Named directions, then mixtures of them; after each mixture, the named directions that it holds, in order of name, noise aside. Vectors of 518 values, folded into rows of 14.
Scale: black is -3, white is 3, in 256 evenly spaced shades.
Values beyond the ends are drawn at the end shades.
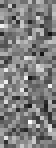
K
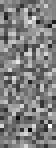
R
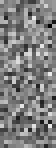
R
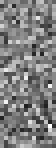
K, R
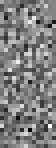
R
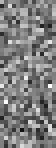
K, R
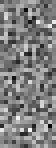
R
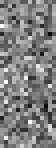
K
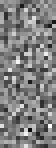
R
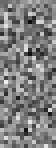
K, R
